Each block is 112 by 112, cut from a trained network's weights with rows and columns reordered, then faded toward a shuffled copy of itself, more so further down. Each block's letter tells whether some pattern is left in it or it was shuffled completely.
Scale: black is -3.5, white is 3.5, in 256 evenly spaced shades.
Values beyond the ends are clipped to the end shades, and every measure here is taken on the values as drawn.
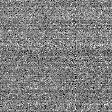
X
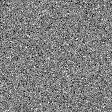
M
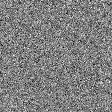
M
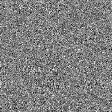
X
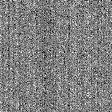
X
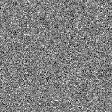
X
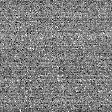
X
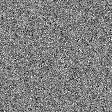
M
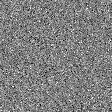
M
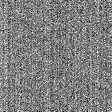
X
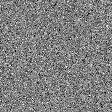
M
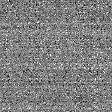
X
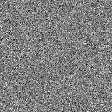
X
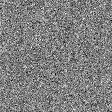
M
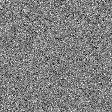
M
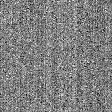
X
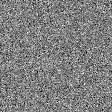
M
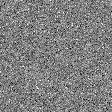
M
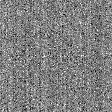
X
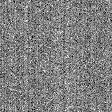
X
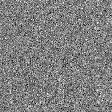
X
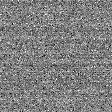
X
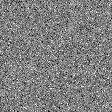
M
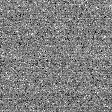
X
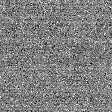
X
